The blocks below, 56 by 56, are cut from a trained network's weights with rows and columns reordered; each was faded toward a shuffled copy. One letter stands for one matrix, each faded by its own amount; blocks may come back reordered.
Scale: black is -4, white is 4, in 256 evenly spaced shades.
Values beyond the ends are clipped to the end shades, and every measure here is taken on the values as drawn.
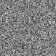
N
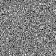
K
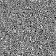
K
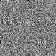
N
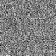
N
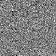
K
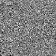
K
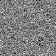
K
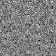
K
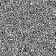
K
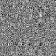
N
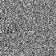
K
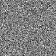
K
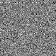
K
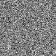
K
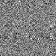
N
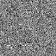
K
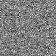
K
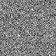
N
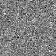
K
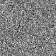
K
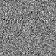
N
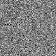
N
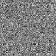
N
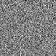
N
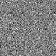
N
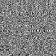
N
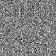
K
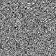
K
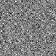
N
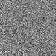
N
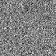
N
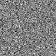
N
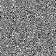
K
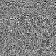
N
